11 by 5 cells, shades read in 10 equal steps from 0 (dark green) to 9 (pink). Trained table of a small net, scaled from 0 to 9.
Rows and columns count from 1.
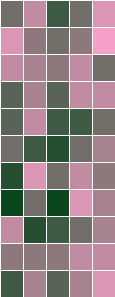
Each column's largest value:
8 8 5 8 9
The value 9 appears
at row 2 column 5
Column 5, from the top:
8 9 4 7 4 6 5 6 6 7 8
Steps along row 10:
same same up same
